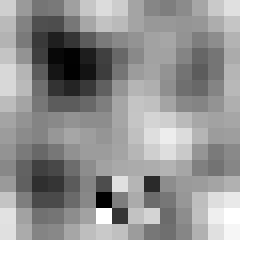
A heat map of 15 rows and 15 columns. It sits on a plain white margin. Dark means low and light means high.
The bottom middle is the roughest part. The top left is the ninth with the lowest average. An odd patch, rougher than its surroundings, sits in the bottom middle.
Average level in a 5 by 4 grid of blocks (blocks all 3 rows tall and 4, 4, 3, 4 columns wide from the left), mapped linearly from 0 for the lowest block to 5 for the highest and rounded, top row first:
2 3 3 4 | 2 0 3 2 | 3 3 5 4 | 1 3 4 3 | 3 3 3 5
